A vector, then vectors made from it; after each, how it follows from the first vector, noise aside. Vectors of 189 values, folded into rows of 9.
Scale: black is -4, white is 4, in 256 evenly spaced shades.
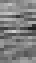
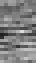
reversed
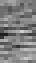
reversed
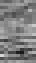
wrapped around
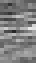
negated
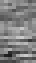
wrapped around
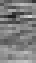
wrapped around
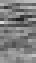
wrapped around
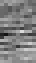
reversed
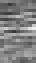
negated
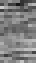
wrapped around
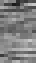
wrapped around
